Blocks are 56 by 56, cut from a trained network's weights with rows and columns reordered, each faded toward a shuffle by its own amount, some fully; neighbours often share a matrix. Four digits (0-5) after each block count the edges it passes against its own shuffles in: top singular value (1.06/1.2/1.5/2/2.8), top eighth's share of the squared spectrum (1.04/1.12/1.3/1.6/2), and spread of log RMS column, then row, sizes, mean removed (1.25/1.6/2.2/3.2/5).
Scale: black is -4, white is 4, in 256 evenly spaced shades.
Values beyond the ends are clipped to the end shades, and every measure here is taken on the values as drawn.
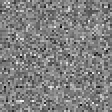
3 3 1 2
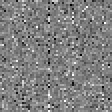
2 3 2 0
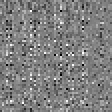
3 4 3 2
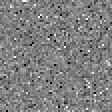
0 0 0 0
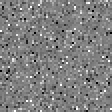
0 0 0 0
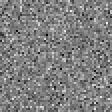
0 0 0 0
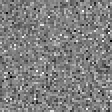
1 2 0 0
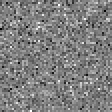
2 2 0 1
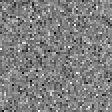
0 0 0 0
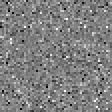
2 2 0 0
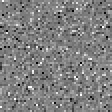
1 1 0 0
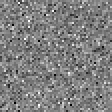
0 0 0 0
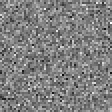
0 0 0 0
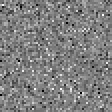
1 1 0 1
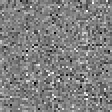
3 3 1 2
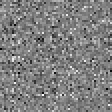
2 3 1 1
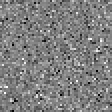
0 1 0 0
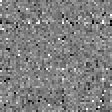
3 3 2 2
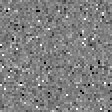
1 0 0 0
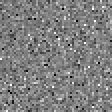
0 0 0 0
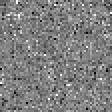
2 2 1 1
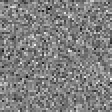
1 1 0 0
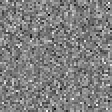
1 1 0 0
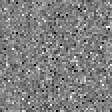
1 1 0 0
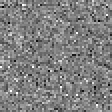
2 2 0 1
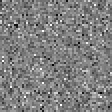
3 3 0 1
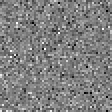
0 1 0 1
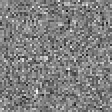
2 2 0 1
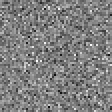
1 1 0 0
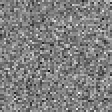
2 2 0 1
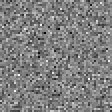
2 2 0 1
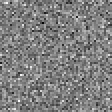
1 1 0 0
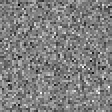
1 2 0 0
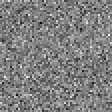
2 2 0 1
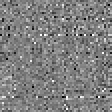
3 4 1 2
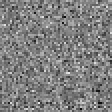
2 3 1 2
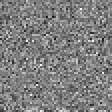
2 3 0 2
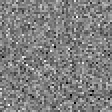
1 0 0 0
